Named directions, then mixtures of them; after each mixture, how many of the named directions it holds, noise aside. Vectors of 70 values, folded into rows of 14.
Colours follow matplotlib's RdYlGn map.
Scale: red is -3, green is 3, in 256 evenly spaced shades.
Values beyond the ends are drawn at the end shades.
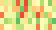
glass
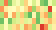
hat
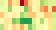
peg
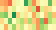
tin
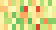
two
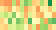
two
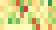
three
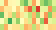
two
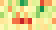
two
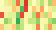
one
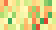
two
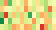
one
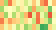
one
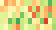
three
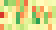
two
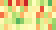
two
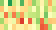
three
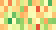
two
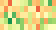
two
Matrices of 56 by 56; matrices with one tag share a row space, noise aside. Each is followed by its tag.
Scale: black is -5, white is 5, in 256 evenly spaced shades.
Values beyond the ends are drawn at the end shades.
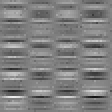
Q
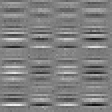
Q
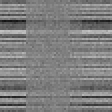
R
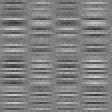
Q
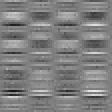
Q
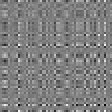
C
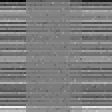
R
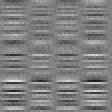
Q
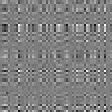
C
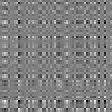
C
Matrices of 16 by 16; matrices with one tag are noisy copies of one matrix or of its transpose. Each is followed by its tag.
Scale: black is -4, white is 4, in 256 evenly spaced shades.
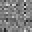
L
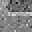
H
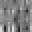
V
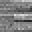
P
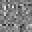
L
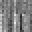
P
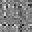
L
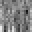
V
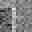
H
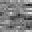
V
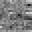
V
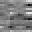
V
